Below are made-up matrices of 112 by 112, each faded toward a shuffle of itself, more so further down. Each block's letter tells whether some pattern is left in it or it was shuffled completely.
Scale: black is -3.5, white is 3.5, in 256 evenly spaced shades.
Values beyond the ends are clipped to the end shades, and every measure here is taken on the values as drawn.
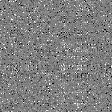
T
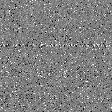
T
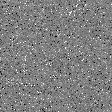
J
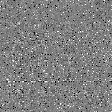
T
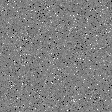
J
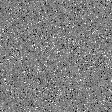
J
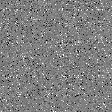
T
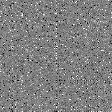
T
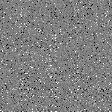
T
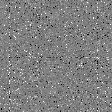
T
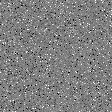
J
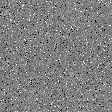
J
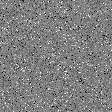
J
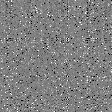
T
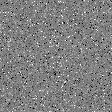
J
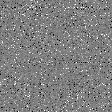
T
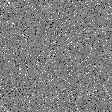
J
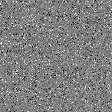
T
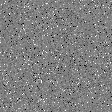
J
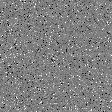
J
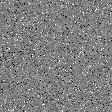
J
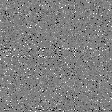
T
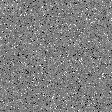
J
